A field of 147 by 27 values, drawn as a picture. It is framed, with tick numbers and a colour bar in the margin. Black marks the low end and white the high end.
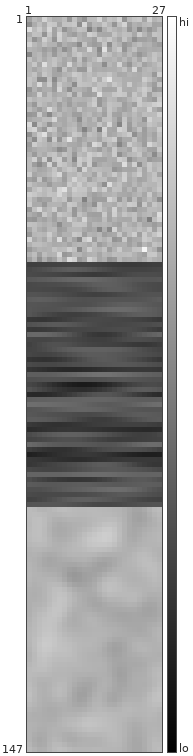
It is made of 3 by 1 panels. Panel 1,1: high, fine-grained. Panel 2,1: low, streaked across. Panel 3,1: high, blotchy, faint in contrast.
